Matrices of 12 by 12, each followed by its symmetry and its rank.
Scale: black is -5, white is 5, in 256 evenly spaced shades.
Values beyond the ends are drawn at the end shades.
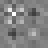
symmetric, rank two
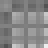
symmetric, rank one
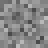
symmetric, full rank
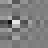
neither, rank one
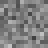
neither, full rank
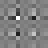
symmetric, rank one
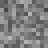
neither, full rank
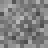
symmetric, full rank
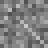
symmetric, full rank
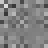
symmetric, rank two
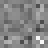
symmetric, rank two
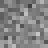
neither, full rank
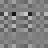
neither, rank one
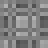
symmetric, rank one
